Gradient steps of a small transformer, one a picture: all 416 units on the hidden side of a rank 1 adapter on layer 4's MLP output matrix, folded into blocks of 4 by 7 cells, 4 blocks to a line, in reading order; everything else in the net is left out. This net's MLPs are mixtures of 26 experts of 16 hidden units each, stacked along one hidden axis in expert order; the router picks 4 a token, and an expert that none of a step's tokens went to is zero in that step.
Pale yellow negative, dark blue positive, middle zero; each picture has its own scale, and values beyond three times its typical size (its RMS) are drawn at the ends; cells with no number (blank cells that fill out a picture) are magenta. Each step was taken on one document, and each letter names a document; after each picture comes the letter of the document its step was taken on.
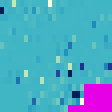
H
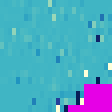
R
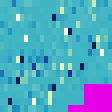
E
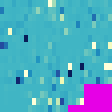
H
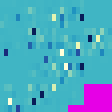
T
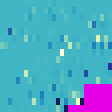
R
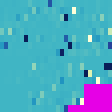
R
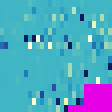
R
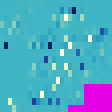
T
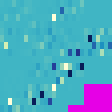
T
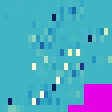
T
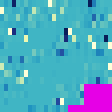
H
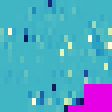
R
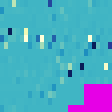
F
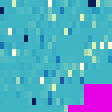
H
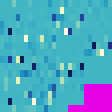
E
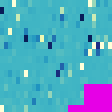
F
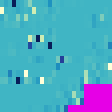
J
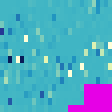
E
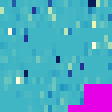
H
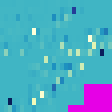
T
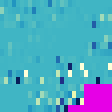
J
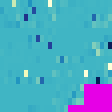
J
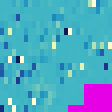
E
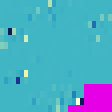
R
